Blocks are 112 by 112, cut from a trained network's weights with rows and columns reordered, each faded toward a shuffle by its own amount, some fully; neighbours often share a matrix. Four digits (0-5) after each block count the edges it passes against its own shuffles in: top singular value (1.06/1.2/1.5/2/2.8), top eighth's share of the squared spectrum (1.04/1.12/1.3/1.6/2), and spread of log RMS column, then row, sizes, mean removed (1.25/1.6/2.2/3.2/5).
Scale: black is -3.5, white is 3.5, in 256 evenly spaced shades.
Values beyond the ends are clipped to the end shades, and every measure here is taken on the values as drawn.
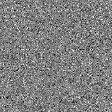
3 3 2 2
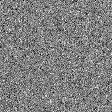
2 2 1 0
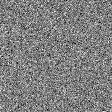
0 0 0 0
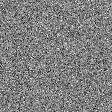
0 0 0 0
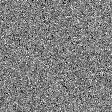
0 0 0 0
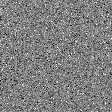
0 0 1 0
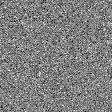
1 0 0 0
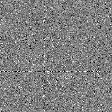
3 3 2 2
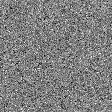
0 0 0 0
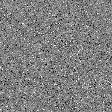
1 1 0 0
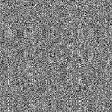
4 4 2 2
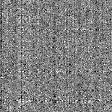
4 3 1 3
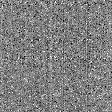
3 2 0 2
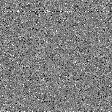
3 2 1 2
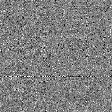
3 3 2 1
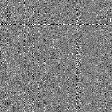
4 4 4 2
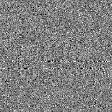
3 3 1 2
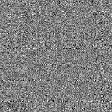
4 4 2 3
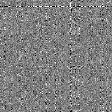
4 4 3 2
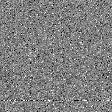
3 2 1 1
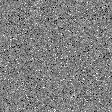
1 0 0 0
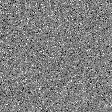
1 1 0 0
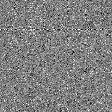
3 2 1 1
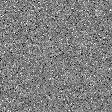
1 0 0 0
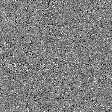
2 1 0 0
